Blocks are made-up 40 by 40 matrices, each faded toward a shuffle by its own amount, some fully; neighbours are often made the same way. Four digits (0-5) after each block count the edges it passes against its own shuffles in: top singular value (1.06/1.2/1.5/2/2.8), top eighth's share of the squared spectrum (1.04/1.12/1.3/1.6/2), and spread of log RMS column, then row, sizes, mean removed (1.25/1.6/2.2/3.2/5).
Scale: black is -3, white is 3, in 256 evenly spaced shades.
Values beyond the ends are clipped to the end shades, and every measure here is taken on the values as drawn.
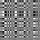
5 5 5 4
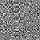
4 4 2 2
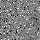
1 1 0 0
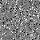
2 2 0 0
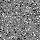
0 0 0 0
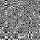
4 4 2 2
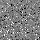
0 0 0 0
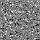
2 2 1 1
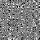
3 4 2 1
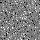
1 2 0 0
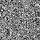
2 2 0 0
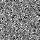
0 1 0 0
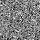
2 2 0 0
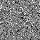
0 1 0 0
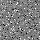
0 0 0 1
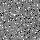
0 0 0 0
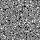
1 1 0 0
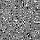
3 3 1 0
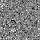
0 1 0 0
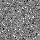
0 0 0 0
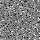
0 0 0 0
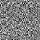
3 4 2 2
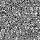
2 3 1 0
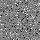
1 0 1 0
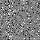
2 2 1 0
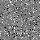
1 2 1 0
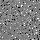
0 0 0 0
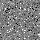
0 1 0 0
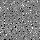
1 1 0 0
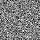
2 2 0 0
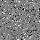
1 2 0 0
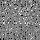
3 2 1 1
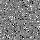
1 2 1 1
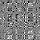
4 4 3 2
